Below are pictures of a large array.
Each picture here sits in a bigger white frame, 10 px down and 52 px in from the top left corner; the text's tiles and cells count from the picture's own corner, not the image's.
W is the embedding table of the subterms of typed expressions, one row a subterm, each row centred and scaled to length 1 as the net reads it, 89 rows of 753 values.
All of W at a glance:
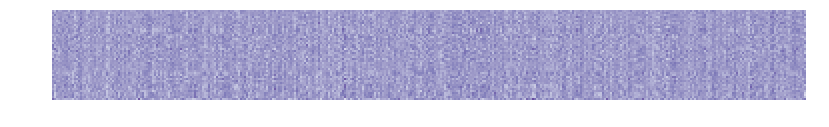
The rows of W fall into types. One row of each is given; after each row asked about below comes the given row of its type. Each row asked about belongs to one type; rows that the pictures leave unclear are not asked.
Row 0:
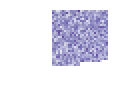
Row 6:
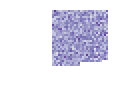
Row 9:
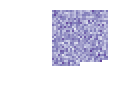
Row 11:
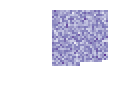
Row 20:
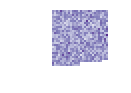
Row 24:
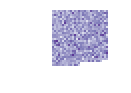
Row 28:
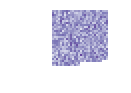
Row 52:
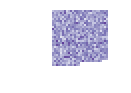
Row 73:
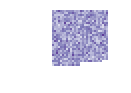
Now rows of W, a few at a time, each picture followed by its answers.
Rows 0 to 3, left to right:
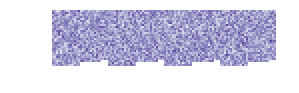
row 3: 28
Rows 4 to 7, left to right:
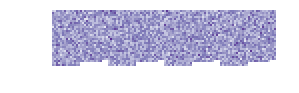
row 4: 52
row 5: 6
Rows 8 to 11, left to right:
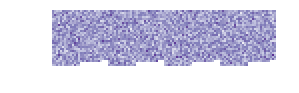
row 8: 28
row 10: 52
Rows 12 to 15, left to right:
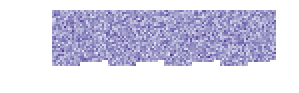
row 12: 6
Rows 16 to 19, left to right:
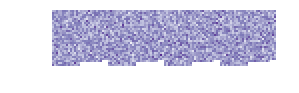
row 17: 11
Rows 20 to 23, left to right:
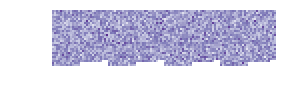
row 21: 20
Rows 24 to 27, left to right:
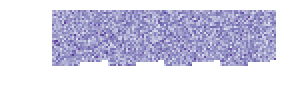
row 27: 73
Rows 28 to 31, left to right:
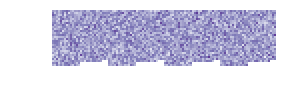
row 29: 0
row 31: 9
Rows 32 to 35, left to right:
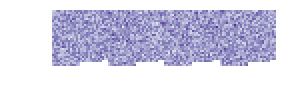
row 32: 52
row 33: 9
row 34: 28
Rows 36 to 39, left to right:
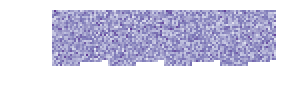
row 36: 6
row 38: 6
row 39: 20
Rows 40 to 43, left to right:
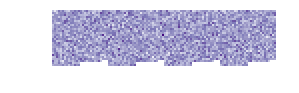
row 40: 0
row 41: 0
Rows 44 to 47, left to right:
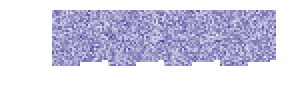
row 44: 6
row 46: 52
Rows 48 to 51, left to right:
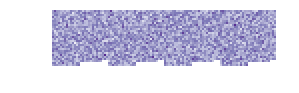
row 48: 11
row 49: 11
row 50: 0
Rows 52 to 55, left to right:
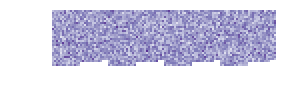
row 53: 9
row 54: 20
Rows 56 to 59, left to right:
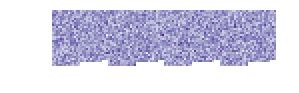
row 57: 6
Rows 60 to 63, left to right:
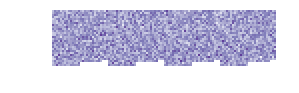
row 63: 24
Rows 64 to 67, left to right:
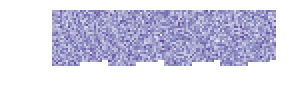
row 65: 24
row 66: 9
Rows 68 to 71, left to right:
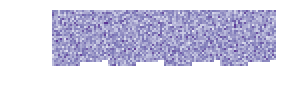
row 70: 20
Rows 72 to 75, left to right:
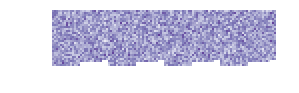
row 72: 9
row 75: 0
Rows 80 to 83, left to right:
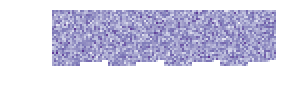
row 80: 73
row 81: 20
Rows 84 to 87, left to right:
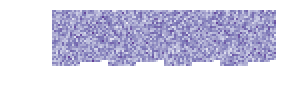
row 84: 28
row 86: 0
